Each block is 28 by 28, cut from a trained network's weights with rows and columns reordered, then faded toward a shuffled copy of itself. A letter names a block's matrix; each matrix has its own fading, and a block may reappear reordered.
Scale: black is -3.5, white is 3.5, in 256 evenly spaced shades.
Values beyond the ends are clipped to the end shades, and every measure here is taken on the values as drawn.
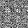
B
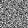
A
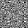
B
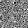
B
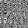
B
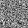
B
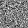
A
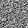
A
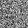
A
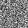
A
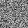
A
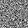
A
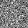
A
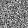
A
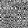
B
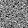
A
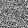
A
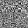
B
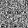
B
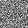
A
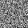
A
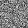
A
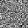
B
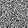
A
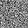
A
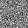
A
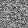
A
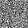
A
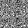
B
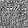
B
